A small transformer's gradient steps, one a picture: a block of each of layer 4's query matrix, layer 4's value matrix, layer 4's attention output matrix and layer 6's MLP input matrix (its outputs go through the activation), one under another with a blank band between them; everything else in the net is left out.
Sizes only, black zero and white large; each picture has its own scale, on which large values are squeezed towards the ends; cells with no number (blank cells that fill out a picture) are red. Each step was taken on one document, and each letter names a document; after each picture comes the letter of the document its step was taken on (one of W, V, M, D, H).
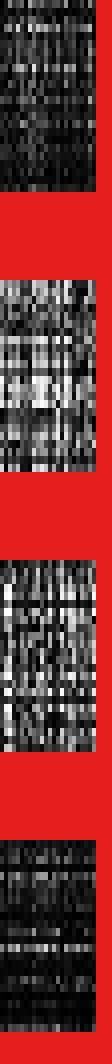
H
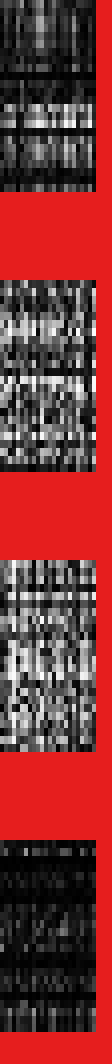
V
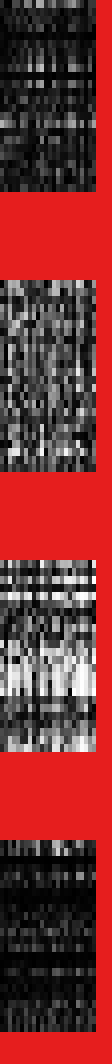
V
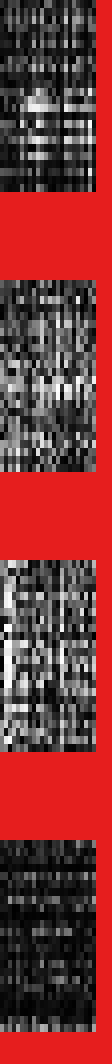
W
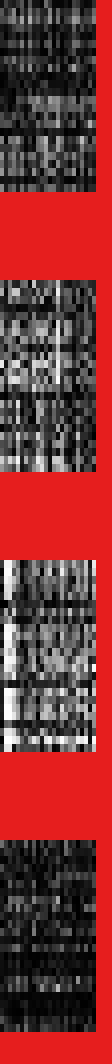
W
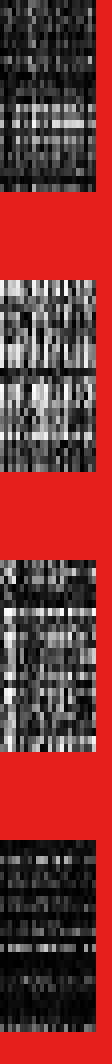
H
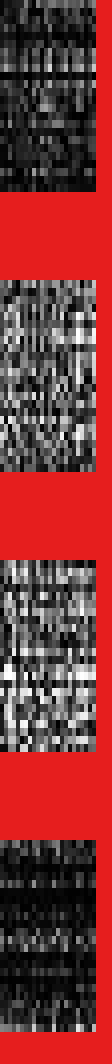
V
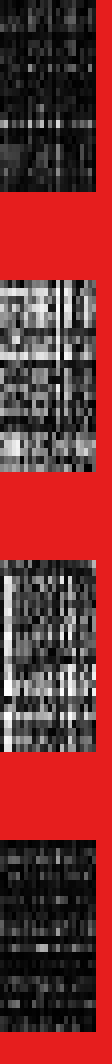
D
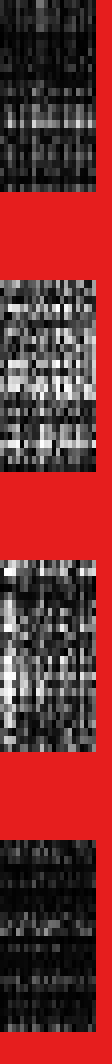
W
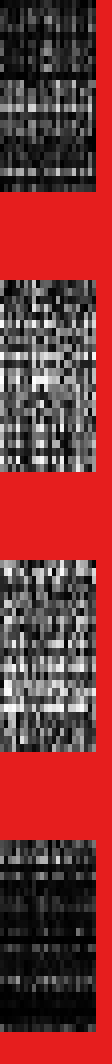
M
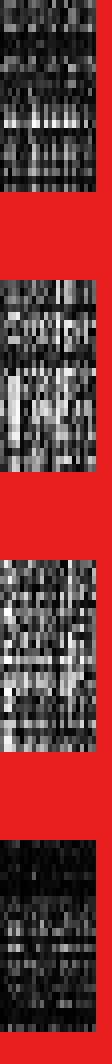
D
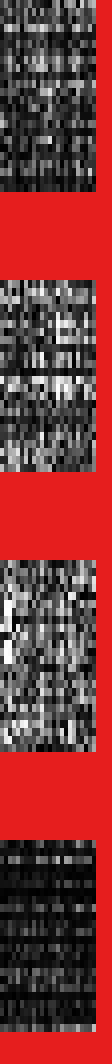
M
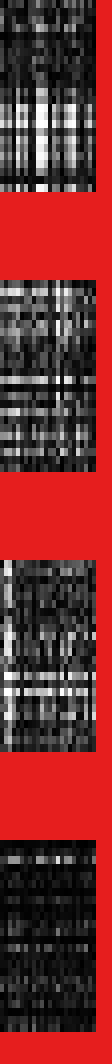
D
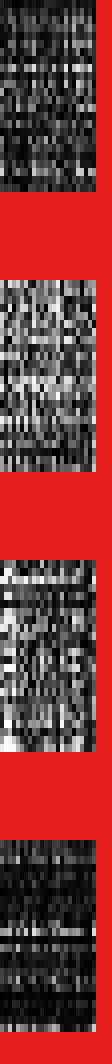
M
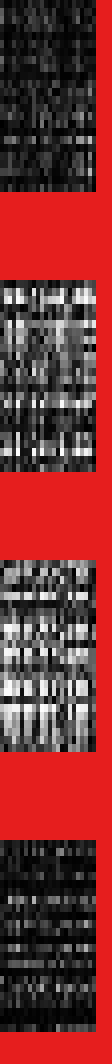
W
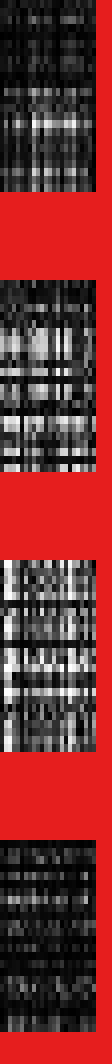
D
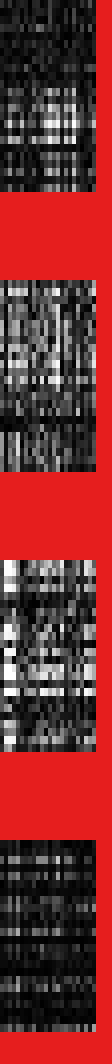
W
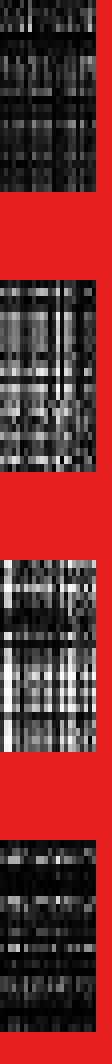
D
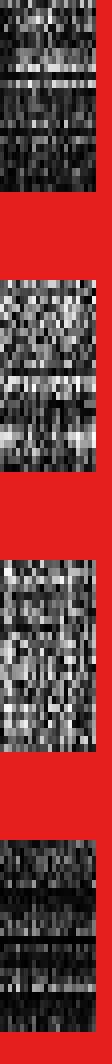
M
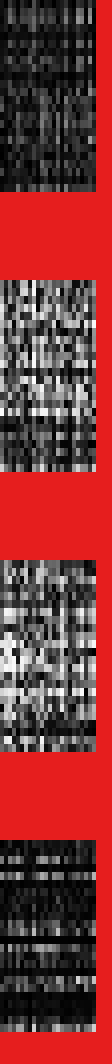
H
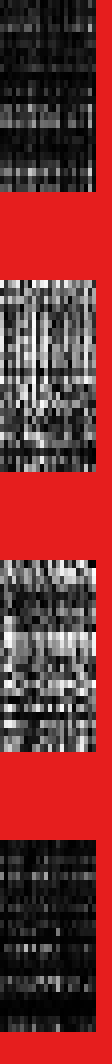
H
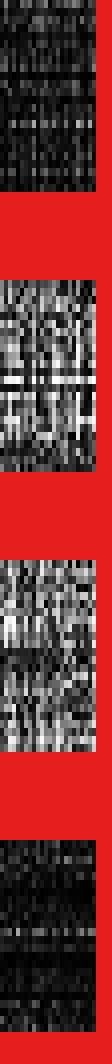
V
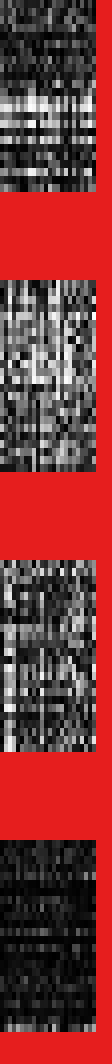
M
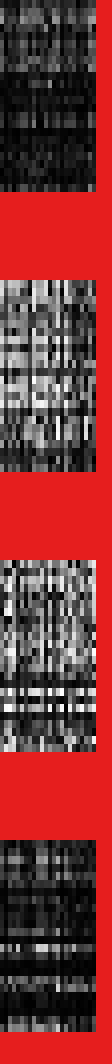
H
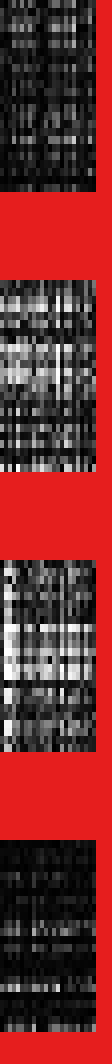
W
